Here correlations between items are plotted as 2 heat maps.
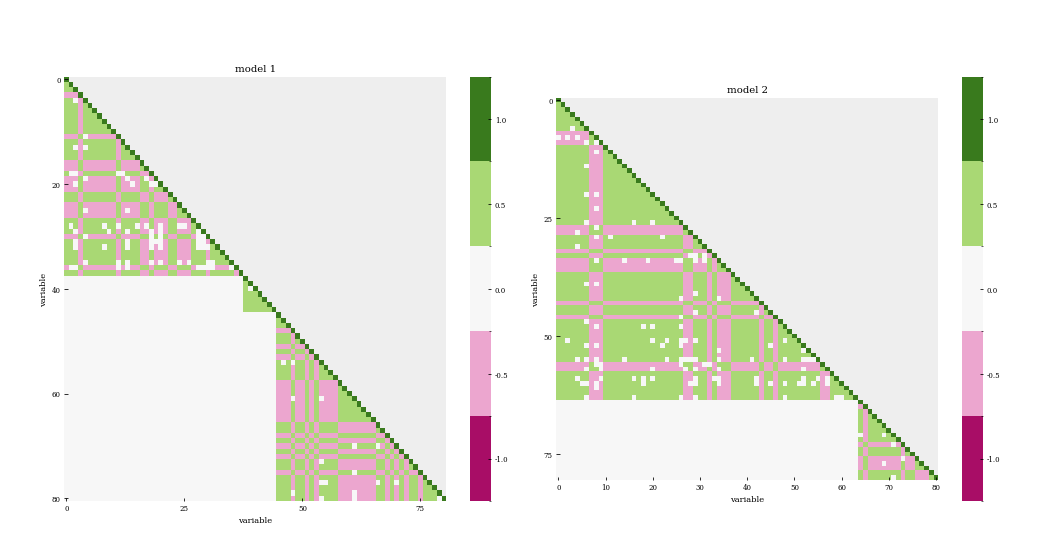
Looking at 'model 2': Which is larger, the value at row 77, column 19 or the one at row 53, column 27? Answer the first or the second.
the first
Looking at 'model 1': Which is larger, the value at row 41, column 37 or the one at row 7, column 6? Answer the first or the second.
the second
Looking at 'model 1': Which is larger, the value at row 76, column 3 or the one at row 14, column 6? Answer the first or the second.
the second
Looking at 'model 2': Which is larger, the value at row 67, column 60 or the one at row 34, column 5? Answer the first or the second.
the first
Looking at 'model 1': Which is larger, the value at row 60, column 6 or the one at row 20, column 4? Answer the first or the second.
the first
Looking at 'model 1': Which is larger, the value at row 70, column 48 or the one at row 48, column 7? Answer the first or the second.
the first
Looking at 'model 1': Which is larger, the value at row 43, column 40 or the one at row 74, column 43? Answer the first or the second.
the first
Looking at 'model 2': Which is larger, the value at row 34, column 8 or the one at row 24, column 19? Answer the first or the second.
the second
